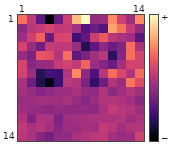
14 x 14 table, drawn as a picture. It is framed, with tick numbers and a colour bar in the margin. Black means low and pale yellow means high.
Histogram: heavy tails on both sides. Seam: horizontal, 60% of the way down, the bottom part calmer. Calmest part: bottom middle.
